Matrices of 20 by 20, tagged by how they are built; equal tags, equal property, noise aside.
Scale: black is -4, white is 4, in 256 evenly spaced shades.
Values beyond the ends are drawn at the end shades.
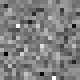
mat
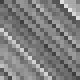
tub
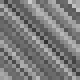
tub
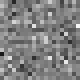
mat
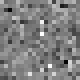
mat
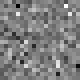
mat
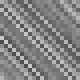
tub
